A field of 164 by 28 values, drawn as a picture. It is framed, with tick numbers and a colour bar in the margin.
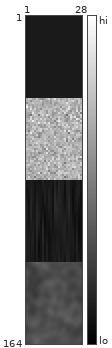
The table splits into 4 rows of 1 panel. Panel 1,1: very low, flat. Panel 2,1: high, fine-grained. Panel 3,1: very low, streaked downward, faint in contrast. Panel 4,1: low, blotchy, faint in contrast.
